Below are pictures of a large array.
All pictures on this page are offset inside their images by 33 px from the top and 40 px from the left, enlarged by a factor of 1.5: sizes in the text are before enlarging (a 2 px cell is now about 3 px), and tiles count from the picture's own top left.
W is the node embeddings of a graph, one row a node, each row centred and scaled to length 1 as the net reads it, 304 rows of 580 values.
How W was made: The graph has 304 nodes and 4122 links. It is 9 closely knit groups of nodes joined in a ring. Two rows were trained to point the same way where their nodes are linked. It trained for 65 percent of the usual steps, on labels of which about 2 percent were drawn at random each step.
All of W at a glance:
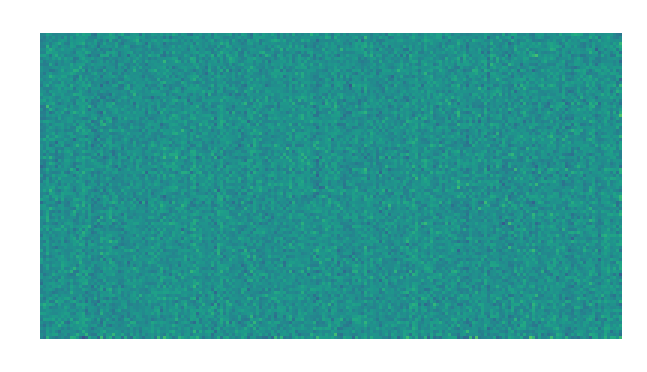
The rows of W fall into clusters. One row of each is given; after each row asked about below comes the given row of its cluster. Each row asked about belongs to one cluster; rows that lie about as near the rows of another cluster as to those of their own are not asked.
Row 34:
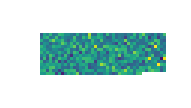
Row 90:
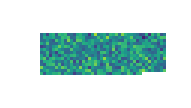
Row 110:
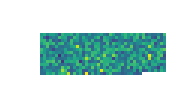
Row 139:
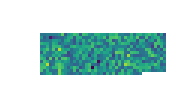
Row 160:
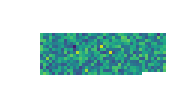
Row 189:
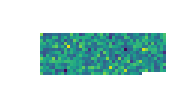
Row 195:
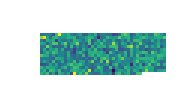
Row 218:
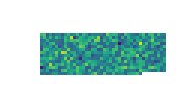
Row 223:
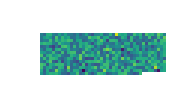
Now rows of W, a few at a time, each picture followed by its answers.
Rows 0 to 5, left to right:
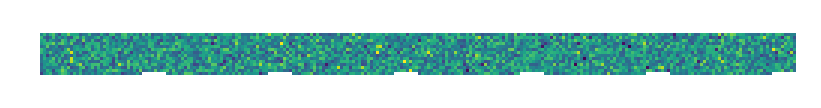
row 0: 110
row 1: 139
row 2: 223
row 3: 195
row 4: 218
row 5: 139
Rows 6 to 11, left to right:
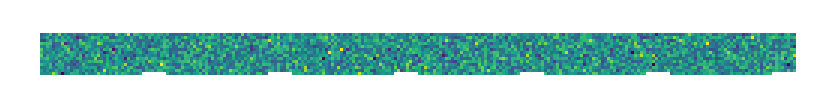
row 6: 223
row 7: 189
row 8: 160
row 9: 223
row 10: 90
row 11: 195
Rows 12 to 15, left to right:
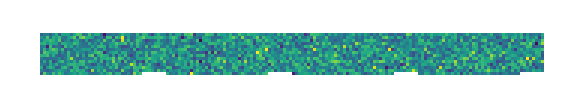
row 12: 195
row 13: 90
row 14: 34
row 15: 110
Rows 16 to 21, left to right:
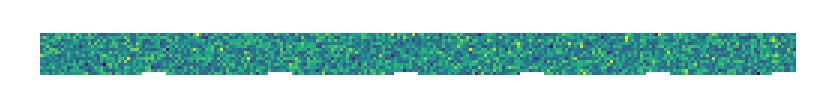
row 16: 195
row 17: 160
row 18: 139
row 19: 218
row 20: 195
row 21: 90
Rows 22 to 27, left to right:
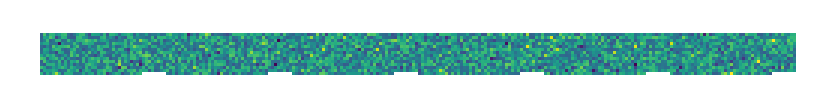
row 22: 90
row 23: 218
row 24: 189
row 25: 110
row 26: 195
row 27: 189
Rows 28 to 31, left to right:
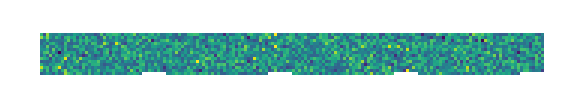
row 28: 218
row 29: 110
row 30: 160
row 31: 139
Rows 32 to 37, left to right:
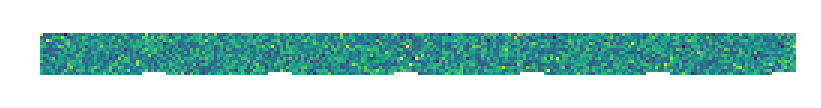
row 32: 189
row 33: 160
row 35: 218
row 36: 189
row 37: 223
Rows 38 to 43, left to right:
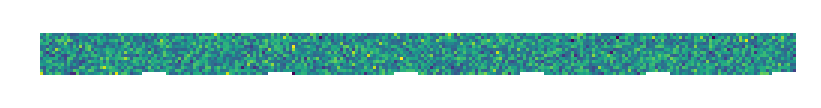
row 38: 223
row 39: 189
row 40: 34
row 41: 160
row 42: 195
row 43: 218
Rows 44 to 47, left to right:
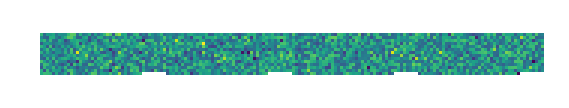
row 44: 160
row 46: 189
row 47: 218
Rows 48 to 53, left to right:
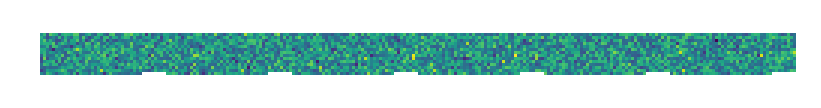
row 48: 110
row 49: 160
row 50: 223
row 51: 195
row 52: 223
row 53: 195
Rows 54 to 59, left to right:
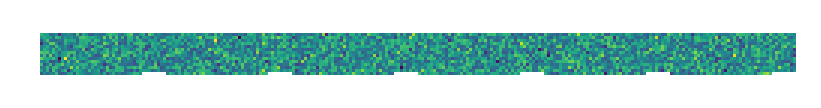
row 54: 218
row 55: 195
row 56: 189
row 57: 90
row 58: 189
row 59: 218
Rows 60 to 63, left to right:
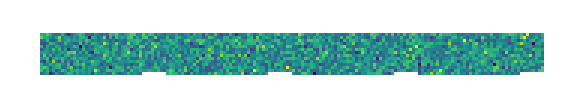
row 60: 218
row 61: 160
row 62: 223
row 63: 110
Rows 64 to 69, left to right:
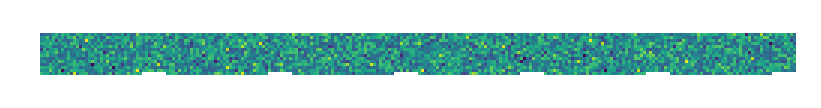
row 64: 195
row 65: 160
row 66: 110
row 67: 189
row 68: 90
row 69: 139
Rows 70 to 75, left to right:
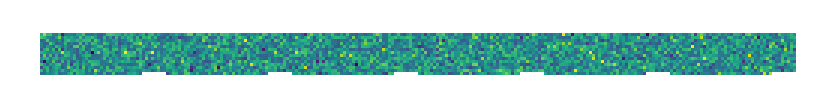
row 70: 218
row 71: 139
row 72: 195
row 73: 34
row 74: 139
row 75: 160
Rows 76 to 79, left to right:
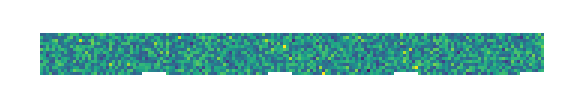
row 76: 139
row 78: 223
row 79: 223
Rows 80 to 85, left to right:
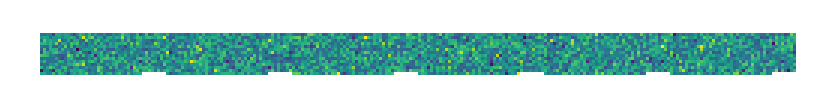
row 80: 195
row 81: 189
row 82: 195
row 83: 160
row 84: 189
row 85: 189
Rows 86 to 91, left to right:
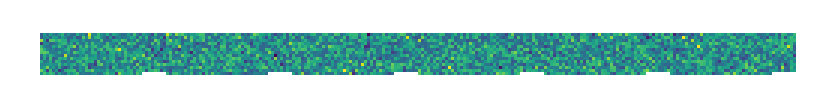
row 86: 34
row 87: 110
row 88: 139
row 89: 34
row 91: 189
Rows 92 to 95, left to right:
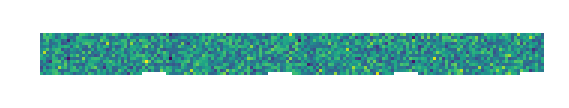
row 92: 90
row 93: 189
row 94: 160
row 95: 218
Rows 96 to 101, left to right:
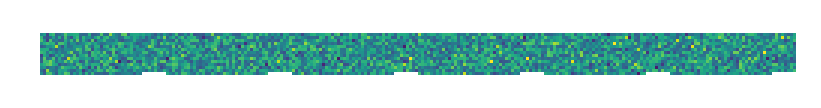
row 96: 110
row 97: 223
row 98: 139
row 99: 110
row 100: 195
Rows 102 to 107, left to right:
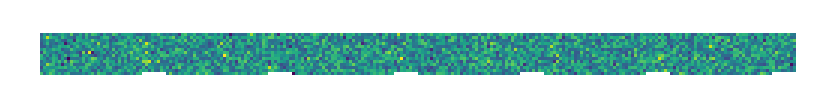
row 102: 90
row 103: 195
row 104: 34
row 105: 110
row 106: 195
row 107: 218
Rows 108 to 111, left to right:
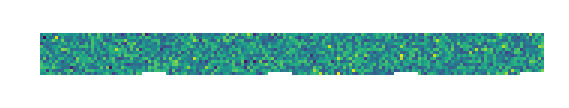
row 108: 34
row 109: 223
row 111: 223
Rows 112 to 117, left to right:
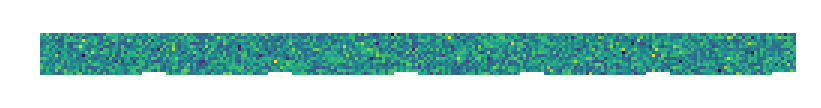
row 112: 218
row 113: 223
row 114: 34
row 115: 160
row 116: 110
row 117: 195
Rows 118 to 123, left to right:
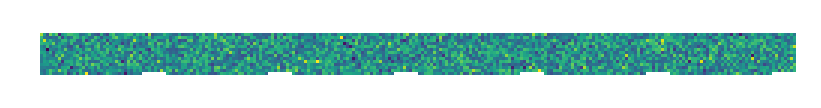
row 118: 110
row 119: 189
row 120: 189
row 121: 34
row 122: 189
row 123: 160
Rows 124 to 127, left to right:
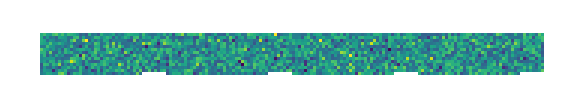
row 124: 110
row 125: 110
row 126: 195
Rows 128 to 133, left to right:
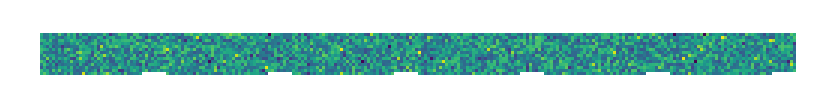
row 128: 160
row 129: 139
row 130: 160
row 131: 189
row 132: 139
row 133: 189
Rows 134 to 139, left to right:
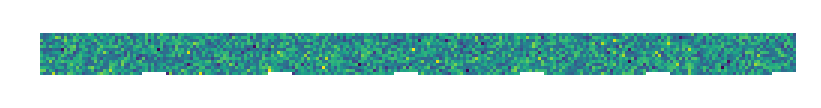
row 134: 189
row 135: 195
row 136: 34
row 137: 195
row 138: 223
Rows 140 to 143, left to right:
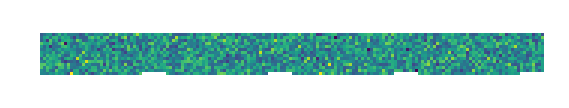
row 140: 223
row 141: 189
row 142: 218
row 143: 160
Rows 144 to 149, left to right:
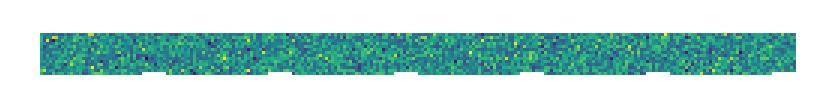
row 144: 189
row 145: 195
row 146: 34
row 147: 195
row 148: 189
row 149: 90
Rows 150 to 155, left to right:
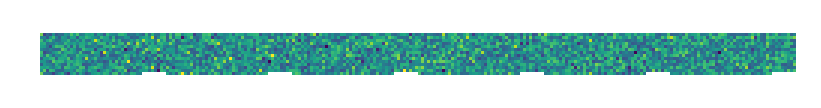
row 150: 189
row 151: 90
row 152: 160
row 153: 189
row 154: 110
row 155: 195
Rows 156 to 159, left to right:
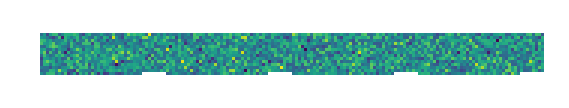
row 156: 110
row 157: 139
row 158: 110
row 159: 160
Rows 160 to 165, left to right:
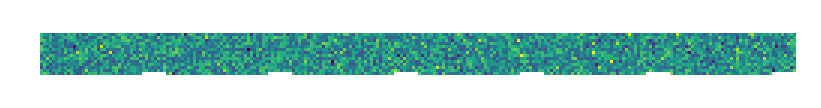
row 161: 195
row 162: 90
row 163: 90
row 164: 195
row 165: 223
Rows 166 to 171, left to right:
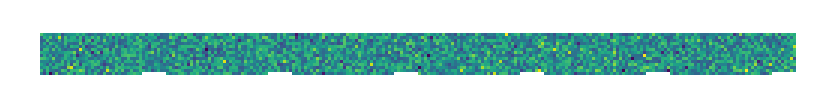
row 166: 218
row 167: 90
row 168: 139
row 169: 223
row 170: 139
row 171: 223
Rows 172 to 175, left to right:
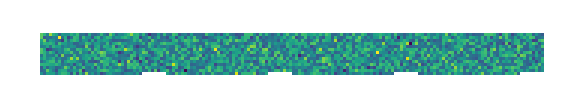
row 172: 110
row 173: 223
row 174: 110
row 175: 218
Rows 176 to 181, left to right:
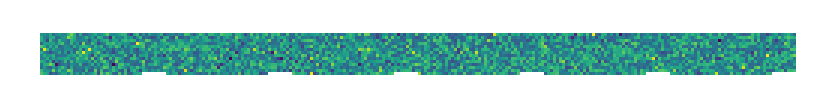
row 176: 160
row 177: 139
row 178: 34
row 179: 223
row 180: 34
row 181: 195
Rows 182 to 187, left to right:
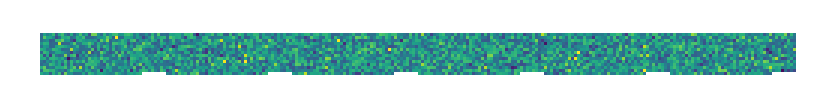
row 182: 90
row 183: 90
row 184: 110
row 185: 34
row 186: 218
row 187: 139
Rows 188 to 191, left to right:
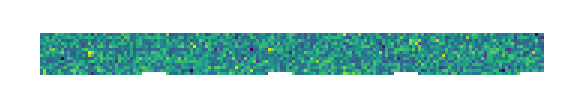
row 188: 195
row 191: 34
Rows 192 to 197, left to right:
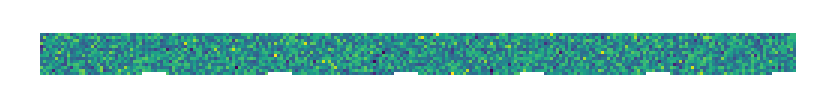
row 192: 195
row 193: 223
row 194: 110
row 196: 218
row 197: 189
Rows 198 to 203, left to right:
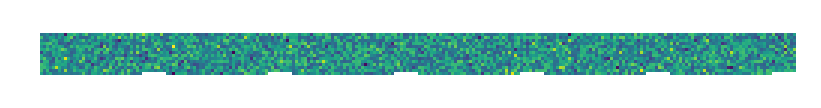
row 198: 139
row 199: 223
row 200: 110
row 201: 195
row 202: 139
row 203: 34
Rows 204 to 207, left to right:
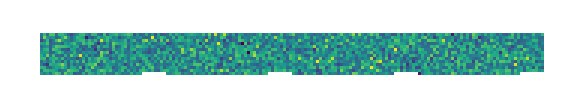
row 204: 90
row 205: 34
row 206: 189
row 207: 34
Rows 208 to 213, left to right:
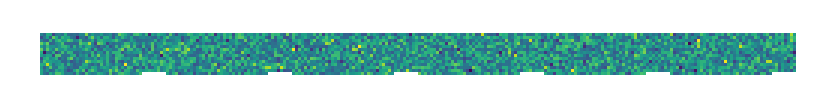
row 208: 223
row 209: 139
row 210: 160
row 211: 195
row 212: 90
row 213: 189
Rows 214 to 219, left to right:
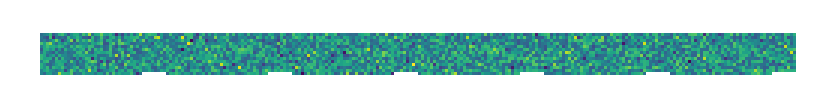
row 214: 139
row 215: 34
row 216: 218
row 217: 34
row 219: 34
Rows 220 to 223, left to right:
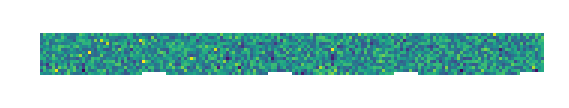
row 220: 90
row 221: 139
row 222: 218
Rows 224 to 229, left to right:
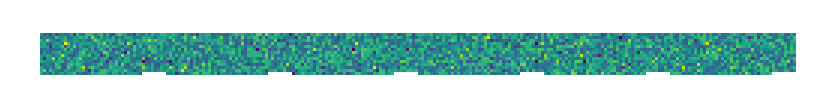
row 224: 189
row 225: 218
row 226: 34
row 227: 110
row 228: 90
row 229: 160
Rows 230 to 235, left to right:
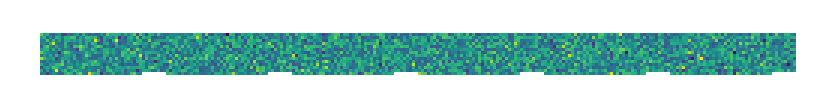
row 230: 218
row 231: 160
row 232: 90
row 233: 195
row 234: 34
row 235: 195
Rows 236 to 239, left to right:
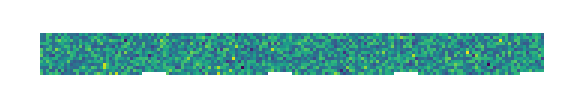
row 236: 223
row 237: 189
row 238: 195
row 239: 195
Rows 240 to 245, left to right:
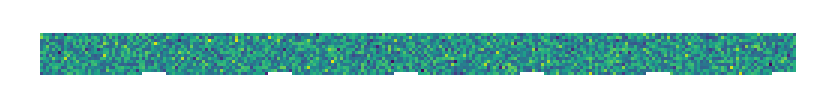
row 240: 218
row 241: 218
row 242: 139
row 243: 160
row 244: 110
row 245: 223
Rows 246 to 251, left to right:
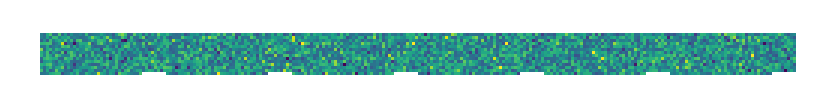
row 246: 223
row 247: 189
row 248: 195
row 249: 218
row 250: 195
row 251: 139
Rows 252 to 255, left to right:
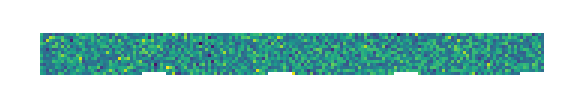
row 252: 189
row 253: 218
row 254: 34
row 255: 139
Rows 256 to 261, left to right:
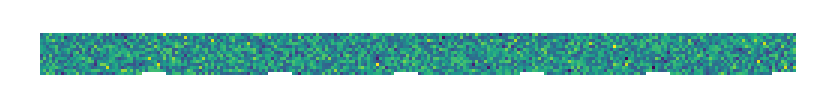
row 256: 34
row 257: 110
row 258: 223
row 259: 34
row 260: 189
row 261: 160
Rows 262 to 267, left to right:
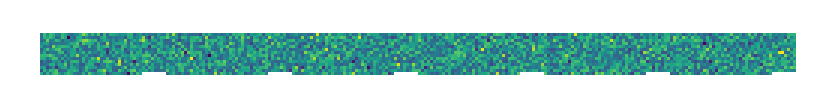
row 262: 90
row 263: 218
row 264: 189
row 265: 160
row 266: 189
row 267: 223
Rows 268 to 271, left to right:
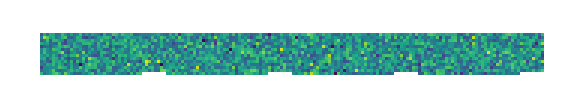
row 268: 90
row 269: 34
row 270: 110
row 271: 110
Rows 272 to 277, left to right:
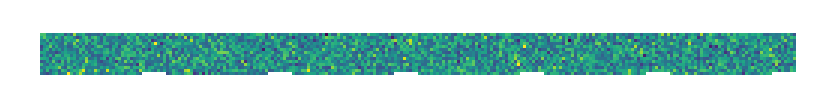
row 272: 218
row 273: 110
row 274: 189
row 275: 90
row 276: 34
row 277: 90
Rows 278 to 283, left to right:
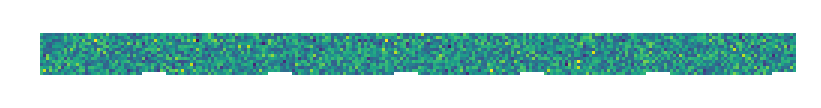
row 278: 189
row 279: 90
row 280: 110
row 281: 189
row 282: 90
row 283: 160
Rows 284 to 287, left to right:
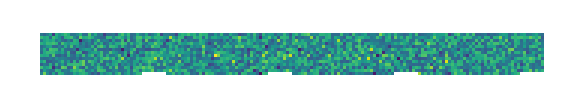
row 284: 195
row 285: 195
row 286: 110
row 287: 195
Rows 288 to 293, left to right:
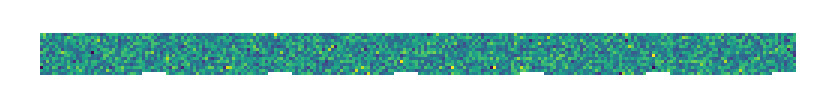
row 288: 218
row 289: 223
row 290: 223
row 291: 195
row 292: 223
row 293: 189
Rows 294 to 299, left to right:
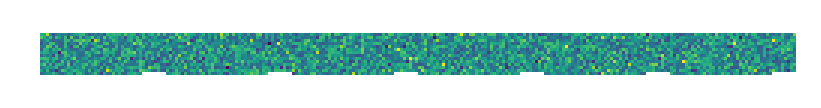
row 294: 218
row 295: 34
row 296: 139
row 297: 90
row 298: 139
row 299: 189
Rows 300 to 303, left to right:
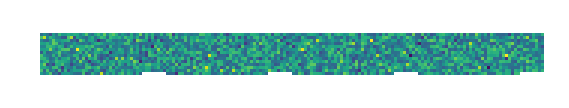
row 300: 139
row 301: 218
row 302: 139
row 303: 34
